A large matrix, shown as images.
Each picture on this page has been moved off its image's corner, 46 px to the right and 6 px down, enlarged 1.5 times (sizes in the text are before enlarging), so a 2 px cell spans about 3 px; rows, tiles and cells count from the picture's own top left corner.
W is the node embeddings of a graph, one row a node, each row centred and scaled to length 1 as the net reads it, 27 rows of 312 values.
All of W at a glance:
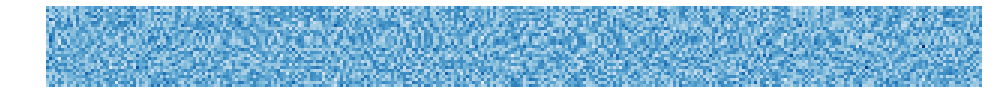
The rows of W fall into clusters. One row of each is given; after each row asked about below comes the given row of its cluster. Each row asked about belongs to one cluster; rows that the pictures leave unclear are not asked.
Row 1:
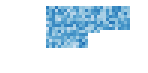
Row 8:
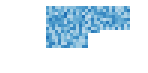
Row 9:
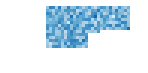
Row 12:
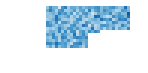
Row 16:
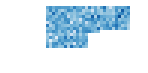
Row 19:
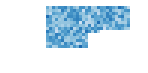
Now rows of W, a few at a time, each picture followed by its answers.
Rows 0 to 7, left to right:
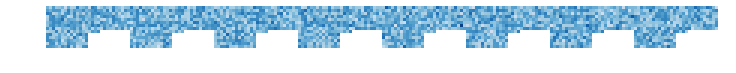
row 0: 8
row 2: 9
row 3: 1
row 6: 16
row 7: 19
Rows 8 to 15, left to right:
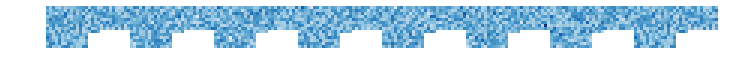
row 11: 12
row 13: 9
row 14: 19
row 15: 8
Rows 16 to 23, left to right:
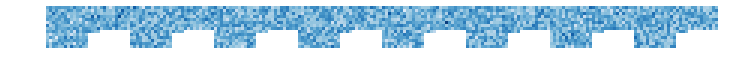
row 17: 12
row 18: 1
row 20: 1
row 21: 16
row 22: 9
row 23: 8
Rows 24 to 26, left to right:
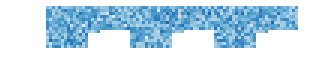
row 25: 19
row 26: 9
